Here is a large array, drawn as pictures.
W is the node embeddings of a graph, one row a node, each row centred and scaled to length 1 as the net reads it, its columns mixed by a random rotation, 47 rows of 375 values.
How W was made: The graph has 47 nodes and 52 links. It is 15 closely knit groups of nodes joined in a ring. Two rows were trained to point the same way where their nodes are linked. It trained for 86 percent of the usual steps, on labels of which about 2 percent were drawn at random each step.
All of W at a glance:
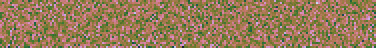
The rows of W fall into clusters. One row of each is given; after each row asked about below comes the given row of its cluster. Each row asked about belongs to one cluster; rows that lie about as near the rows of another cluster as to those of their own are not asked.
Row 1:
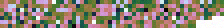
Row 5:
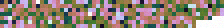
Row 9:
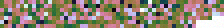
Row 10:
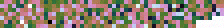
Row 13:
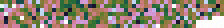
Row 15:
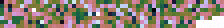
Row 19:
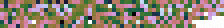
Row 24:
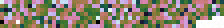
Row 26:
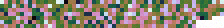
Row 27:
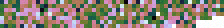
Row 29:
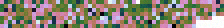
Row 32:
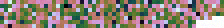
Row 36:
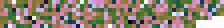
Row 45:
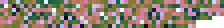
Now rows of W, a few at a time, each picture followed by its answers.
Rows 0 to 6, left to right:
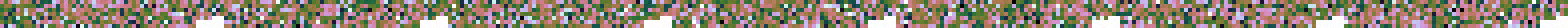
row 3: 10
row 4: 32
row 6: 27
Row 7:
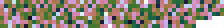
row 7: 36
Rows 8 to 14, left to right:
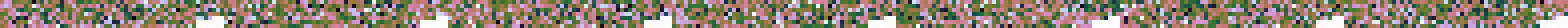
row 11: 36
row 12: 29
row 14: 19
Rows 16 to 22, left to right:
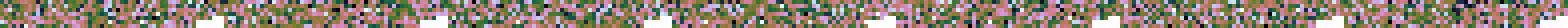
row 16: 27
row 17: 5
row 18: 9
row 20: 1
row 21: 45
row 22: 32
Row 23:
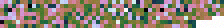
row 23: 24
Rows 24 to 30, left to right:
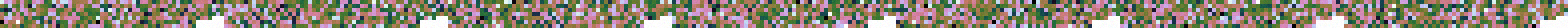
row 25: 13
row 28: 24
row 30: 26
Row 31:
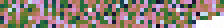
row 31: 32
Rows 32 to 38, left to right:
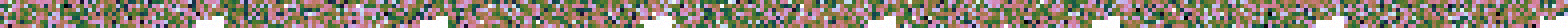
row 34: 19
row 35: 26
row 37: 45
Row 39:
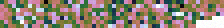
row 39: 10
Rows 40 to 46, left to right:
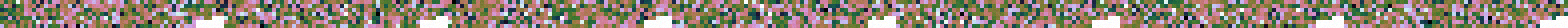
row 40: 29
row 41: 15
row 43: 15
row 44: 13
